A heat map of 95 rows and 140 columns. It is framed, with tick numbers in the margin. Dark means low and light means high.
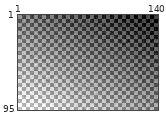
The top right is the ninth with the lowest average. No row or column stands out. Values rise toward the bottom left. The bottom left is the ninth with the highest average. A checkerboard runs through the table.
